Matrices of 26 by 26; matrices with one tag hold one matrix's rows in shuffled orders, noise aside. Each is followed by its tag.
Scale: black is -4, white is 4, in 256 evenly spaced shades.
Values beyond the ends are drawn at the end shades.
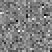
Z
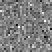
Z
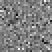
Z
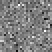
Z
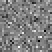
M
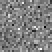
M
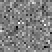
Z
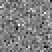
Z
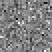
Z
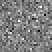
M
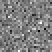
M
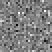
Z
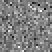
M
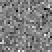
Z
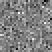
Z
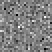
Z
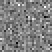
Z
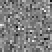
Z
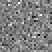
M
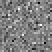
M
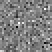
Z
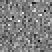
M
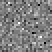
M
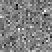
Z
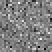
M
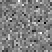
M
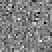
M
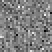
Z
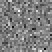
M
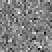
M
